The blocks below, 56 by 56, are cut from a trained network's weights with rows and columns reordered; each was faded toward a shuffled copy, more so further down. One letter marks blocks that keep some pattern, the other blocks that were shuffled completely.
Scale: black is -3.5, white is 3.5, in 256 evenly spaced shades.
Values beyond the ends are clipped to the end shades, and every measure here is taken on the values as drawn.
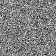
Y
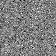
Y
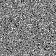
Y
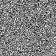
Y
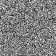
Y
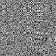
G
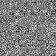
G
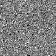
G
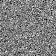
Y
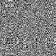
G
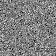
Y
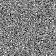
Y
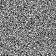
Y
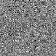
G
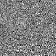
G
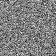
Y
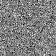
Y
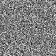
G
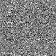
G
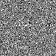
G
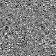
G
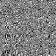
G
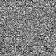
G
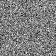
Y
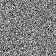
Y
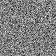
Y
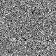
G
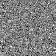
G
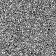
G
